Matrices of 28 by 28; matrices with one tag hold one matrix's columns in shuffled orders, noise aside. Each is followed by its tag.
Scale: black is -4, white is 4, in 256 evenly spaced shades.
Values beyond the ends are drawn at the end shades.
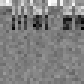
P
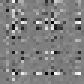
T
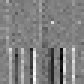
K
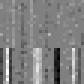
K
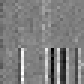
K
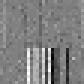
K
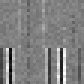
K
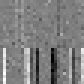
K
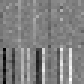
K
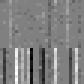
K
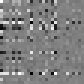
T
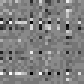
T
